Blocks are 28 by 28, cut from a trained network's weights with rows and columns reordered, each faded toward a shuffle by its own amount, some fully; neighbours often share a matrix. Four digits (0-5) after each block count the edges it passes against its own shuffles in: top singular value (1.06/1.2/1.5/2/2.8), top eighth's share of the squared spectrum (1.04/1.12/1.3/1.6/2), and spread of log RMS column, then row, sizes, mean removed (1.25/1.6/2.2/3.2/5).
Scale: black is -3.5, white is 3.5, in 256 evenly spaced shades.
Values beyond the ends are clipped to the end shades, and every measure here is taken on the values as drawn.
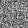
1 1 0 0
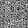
2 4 1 1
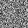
1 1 0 0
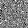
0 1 0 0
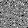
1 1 0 0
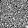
0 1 0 0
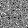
0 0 0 0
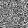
3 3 0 2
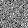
1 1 0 0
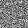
0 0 0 0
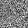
1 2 0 0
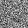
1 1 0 0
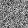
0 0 0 0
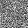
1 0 0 0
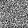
0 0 0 0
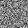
2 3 0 1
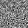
2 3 1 1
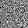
2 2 0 1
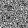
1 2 0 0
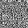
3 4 0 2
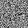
1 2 0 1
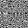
3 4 0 2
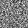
2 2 0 0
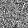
0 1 0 0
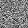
2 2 0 1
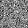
0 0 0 1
